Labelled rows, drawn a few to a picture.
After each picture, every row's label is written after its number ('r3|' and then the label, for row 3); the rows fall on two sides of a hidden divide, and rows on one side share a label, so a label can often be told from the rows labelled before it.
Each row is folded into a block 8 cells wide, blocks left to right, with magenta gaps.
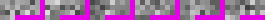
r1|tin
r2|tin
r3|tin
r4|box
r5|tin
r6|tin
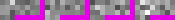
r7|box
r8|tin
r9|tin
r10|tin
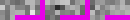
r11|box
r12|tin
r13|tin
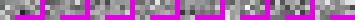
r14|tin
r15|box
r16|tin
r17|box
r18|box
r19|tin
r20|tin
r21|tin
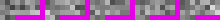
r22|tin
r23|tin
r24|box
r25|tin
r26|tin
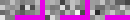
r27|box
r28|box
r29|tin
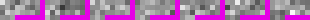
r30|box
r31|tin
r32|box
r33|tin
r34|box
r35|tin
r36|box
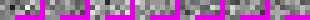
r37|box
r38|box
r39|tin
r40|box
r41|tin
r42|box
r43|tin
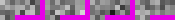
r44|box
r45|tin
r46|box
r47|tin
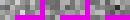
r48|tin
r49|tin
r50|tin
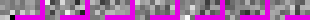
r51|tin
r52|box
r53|box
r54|box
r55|tin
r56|tin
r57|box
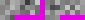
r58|box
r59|tin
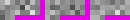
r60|box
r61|tin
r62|tin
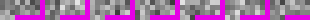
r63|tin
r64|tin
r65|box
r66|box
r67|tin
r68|tin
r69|tin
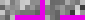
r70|tin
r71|box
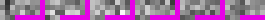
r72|tin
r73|box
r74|box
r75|tin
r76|box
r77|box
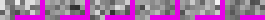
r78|box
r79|box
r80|box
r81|box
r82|box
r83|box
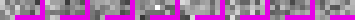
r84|box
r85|box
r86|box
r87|box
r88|box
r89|tin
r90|box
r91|tin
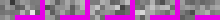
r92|box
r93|tin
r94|box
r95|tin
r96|box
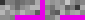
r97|tin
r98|box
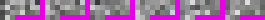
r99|tin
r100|box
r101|box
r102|tin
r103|tin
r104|tin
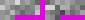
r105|tin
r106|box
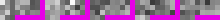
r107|box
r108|box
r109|tin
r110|box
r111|box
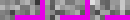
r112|box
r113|box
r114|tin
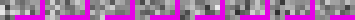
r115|tin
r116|box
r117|tin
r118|box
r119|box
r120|box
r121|box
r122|box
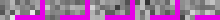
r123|box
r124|box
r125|tin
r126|tin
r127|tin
